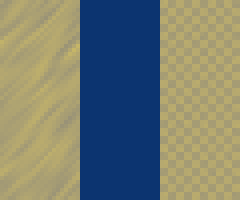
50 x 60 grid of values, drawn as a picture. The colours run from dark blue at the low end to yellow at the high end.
The table splits into one row of 3 panels. Panel 1,1: high, slanting up to the right, faint in contrast. Panel 1,2: very low, flat. Panel 1,3: high, checkered, faint in contrast.
